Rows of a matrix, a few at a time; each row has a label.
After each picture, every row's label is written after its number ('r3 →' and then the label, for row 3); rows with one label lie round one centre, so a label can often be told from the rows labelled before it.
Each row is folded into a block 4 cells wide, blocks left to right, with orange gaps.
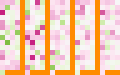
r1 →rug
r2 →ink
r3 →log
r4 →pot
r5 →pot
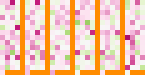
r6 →ink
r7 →ink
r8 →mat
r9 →log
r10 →log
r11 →ink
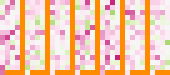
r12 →ink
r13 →log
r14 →pot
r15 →ink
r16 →ink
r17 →pot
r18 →pot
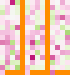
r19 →ink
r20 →ink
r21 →mat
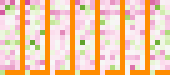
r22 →rug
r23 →rug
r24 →pot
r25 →rug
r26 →pot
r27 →pot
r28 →rug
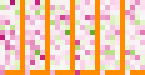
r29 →ink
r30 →ink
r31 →mat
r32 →mat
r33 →log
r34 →log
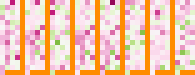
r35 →ink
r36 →ink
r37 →rug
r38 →ink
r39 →ink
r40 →rug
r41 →pot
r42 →log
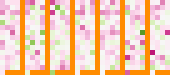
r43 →pot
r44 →rug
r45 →rug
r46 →pot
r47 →pot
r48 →mat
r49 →log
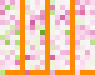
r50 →rug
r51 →mat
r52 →mat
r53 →pot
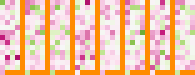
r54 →ink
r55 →rug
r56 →rug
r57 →ink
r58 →pot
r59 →rug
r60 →ink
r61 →rug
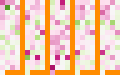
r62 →rug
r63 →log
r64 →ink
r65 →log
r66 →log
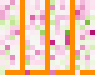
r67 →log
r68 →mat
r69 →mat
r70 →log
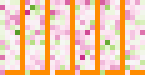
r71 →mat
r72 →rug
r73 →pot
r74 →ink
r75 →rug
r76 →log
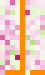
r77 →ink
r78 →rug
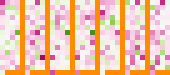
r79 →rug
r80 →ink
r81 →mat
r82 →mat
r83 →log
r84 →ink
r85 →ink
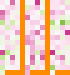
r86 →log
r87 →ink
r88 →log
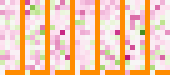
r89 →pot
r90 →rug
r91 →ink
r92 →pot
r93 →log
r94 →mat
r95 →log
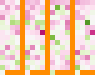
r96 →log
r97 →log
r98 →rug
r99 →log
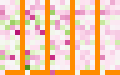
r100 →log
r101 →log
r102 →mat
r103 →pot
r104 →pot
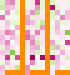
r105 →ink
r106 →ink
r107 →mat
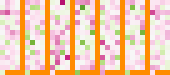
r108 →pot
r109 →rug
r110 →ink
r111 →rug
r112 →mat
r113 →rug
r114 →pot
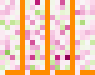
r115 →log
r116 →ink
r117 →ink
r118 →pot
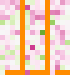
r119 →log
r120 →mat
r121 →pot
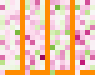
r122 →mat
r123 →ink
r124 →rug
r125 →ink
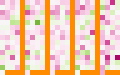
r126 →log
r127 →log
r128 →pot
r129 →log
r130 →ink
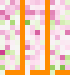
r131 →log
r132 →pot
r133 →log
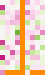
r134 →mat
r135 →log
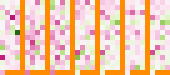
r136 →mat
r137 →ink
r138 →ink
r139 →log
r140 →log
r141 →pot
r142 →log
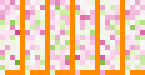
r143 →log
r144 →log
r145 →rug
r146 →mat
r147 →mat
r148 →log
